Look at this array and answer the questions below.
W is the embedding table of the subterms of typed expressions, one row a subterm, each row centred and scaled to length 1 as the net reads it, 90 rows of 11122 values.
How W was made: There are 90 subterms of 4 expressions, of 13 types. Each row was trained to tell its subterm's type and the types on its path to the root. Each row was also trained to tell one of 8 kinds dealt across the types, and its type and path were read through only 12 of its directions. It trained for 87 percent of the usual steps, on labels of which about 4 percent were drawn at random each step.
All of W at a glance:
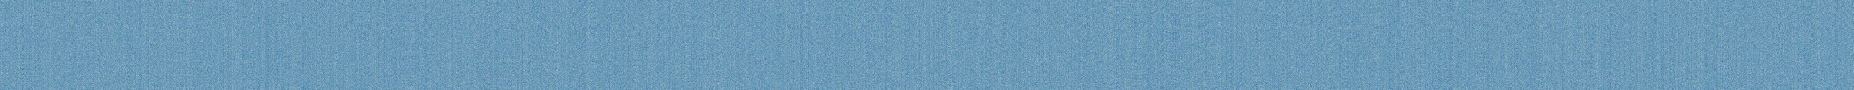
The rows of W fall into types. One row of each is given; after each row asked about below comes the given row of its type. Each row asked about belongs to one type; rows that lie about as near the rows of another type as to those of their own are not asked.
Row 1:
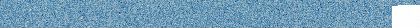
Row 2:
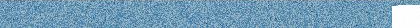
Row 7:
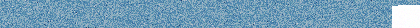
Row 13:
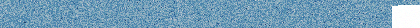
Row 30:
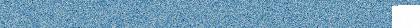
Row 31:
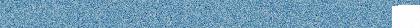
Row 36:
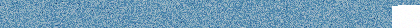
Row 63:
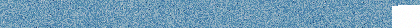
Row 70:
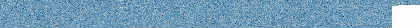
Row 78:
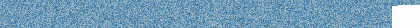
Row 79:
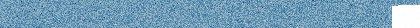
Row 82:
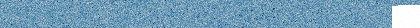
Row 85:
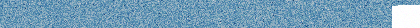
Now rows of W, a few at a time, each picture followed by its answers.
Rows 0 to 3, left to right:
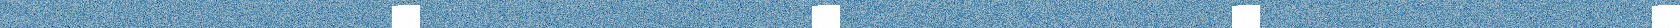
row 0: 82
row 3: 31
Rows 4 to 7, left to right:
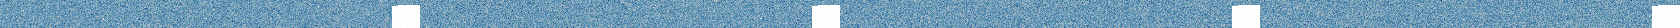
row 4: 1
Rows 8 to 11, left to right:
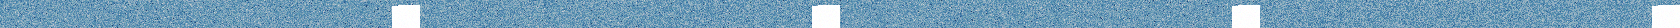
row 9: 1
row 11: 85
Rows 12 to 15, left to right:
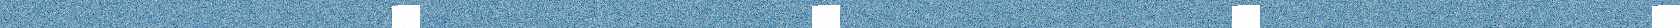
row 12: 2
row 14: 7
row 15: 7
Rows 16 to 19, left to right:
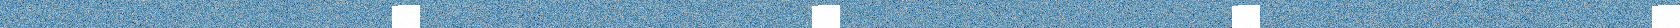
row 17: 79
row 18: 2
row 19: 7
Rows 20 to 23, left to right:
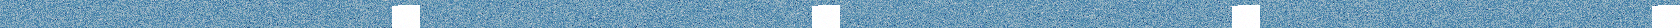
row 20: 1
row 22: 78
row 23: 7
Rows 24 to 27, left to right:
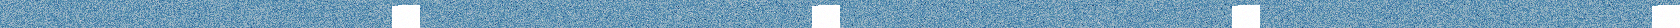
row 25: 85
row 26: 85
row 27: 2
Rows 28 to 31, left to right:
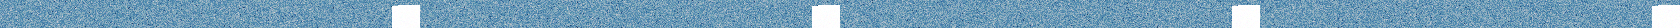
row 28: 2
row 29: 31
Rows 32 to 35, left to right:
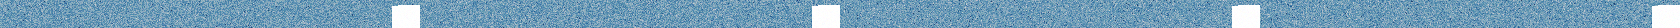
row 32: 13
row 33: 13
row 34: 36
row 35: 2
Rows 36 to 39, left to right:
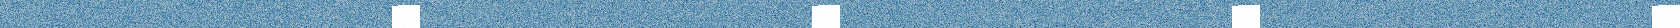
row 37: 82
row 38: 13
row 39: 63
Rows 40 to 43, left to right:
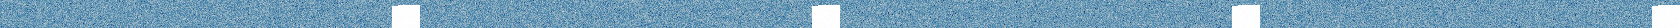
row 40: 82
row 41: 36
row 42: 31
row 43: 70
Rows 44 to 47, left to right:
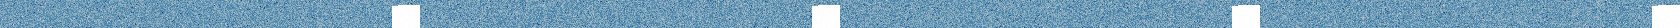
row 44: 63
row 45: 30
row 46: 36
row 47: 85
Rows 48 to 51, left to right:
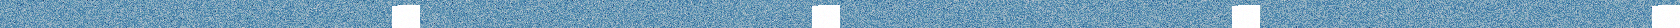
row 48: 1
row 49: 30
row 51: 31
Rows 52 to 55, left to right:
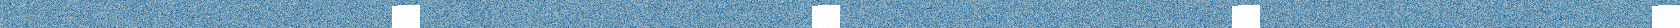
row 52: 82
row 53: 36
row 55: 36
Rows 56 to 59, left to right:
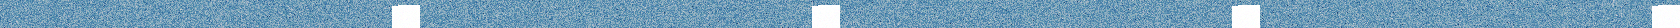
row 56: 63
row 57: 13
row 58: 31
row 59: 79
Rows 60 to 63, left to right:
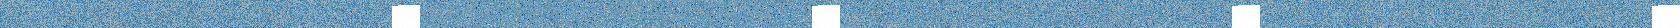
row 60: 7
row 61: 78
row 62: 30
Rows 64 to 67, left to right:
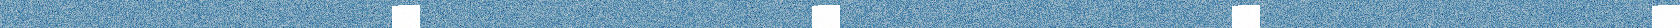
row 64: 13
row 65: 1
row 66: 36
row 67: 63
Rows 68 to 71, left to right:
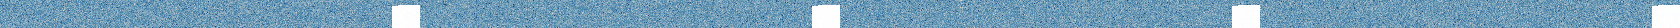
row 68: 85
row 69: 31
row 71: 30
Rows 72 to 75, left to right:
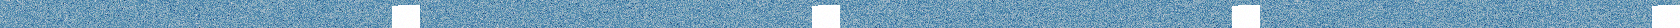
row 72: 82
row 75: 78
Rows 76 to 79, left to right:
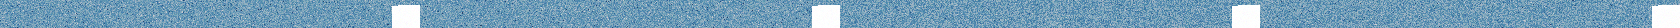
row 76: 63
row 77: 1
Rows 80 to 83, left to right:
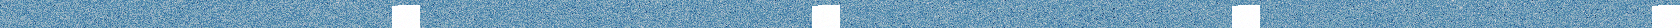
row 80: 82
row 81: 31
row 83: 70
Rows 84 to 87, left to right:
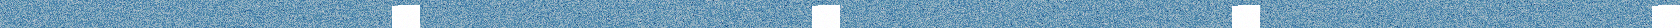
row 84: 13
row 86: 36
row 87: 79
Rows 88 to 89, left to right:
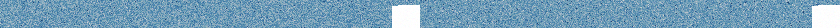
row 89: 13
